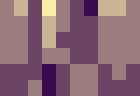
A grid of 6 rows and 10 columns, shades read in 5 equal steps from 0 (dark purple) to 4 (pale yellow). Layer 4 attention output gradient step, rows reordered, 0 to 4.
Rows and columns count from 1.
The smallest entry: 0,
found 3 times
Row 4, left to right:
2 2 1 2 2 1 1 2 2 2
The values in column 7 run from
0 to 2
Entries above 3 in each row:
1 0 0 0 0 0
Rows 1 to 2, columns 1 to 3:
2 3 1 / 2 2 1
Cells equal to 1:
24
